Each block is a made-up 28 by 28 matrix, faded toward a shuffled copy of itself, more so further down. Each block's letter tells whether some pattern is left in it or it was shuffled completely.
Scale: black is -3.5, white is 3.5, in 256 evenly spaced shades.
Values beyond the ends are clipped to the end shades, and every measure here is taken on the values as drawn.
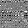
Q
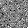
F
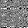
Q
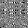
Q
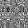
Q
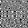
Q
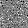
F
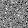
F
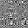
Q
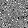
F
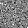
F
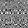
Q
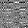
Q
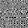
Q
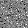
F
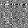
Q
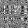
Q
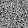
F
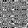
Q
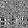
Q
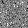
F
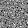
F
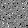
F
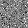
F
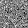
F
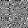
Q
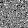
F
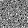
F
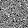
F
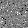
F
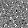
F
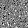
F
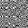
Q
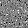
F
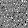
F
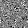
F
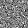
F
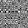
Q
